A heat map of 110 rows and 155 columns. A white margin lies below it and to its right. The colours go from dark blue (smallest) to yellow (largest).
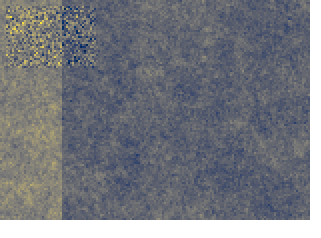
Seam: vertical, 20% of the way across, the left part higher. Odd patch: rougher, in the top left. Stripes: none. Roughest part: top left.
